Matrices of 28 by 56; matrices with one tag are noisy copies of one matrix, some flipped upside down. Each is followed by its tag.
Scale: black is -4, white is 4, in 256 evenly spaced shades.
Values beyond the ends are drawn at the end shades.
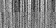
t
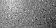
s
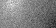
s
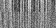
t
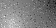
s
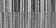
t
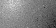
s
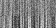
t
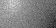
s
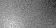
s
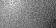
s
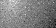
s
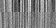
t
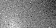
s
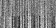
t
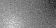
s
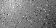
s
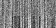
t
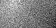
s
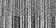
t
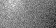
s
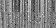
t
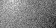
s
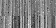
t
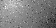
s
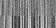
t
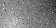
s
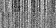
t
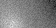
s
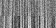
t
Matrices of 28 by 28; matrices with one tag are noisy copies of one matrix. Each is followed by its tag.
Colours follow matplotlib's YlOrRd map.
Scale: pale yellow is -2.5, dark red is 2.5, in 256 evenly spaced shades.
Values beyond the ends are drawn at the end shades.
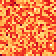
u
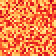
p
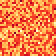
p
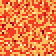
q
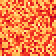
p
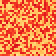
q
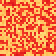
u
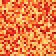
q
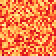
p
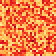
u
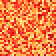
q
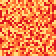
p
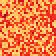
p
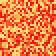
p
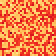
p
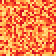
u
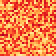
q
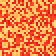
p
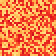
p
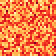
p
